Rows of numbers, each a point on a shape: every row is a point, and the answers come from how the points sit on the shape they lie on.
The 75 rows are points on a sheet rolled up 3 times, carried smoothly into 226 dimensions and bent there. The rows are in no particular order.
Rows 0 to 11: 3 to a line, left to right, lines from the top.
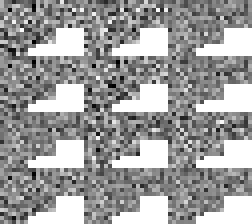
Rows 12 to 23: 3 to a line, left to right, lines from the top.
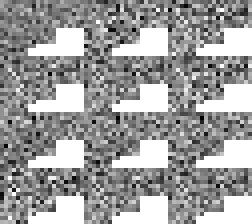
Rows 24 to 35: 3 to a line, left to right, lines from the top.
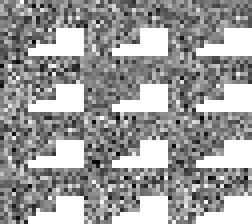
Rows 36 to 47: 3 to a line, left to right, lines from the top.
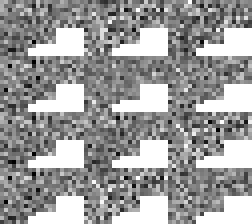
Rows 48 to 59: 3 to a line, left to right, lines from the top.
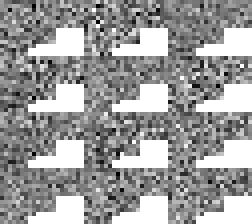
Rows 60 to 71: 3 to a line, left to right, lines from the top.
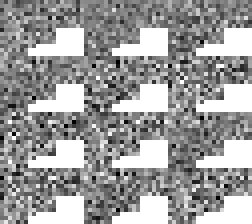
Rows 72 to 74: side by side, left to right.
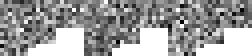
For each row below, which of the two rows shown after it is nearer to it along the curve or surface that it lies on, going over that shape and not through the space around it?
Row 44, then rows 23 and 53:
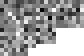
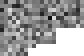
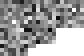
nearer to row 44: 53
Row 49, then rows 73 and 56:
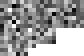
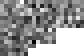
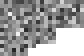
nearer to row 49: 73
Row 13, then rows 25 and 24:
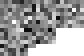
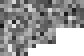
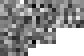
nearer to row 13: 24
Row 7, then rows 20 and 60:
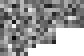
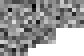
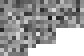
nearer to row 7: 60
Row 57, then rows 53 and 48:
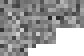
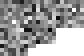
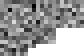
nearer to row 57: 48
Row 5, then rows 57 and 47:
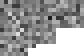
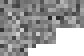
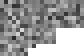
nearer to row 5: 57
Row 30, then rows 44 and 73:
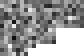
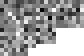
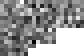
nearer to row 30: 73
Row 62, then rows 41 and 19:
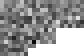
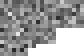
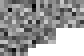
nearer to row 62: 19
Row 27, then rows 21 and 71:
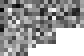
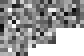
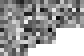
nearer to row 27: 21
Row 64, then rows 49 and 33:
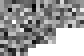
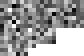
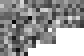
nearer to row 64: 33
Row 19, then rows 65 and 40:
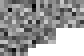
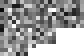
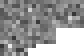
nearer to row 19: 40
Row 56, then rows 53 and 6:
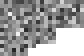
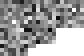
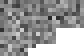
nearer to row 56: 6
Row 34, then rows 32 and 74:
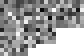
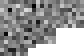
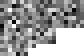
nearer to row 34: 74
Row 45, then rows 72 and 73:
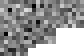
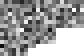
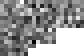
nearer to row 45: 73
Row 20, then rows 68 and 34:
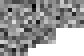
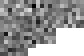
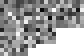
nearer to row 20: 68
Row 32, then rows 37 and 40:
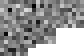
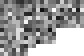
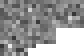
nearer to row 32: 40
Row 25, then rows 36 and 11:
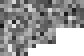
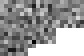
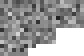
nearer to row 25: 36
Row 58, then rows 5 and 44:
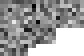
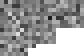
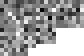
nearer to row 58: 5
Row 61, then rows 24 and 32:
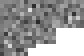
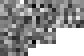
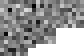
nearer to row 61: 32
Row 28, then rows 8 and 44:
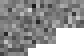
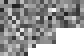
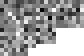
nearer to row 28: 8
